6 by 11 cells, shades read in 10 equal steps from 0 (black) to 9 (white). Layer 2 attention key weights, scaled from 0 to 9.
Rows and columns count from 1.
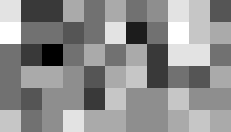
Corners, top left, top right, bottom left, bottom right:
8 3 7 6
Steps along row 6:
down up up down same down same up up down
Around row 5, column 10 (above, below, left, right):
3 7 7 5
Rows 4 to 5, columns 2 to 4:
6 6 5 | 3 5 5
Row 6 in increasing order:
4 5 5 5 6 6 6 6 7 7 8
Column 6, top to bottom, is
6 8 4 6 7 6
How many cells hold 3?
5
